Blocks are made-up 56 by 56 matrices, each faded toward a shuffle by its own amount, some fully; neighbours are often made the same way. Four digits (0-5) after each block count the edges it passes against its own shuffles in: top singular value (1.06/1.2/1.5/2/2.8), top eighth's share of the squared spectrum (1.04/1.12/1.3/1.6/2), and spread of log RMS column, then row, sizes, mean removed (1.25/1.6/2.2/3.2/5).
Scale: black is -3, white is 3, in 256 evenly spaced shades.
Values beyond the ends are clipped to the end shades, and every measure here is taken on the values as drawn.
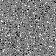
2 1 0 0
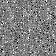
2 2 1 0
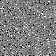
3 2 0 1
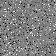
1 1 0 0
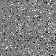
2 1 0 0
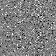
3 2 1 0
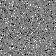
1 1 0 0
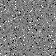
2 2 0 0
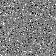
1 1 0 0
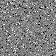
1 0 0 0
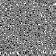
3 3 2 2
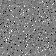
0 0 0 0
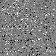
1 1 1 1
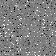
3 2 1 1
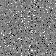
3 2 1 0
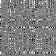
4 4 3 3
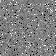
2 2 0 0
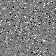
1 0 0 0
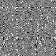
3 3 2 1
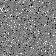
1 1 0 0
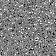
0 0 0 0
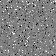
1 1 0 0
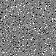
2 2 1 0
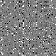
4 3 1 1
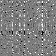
4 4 2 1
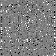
4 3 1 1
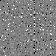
3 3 2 1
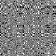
4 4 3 3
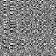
4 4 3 3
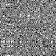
4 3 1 2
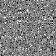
3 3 1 1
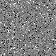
0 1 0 0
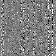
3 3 3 0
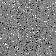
0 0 0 0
